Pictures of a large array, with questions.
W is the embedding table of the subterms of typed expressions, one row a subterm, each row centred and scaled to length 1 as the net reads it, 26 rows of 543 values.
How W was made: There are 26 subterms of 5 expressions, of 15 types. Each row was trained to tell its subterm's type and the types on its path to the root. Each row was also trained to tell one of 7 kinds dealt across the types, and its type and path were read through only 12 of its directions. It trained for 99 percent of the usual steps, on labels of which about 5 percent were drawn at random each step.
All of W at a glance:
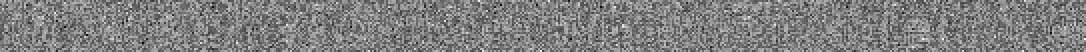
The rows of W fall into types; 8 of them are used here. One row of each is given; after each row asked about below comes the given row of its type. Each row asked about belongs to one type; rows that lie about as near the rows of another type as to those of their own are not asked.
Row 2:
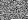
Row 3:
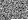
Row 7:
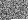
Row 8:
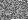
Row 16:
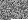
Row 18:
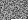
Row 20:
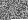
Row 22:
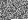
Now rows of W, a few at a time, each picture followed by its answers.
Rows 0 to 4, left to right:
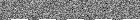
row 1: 8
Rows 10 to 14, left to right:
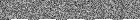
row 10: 22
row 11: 3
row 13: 20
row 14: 16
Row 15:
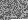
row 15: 20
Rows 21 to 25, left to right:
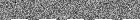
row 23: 18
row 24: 8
